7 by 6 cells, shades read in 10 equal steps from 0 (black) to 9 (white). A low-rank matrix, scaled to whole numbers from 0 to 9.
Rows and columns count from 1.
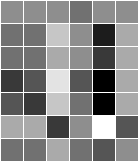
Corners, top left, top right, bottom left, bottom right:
5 5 4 5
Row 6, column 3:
2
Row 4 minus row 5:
-1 1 1 -1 0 0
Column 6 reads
5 6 6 6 6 3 5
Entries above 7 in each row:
0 0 0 1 0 1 0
